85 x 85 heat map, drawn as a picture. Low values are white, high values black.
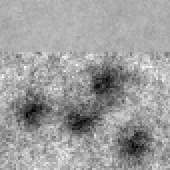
No single row or column stands out from its neighbours. The top part is calmer, up to a seam about 30% of the way down. Neither half mirrors the other. Four bumps rise from the field. The values are skewed, with a long tail toward high values. No regular stripes run through it.
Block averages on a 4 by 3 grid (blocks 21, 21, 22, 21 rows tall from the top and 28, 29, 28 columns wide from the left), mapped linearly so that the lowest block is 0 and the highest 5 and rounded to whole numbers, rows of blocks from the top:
000 | 021 | 451 | 114
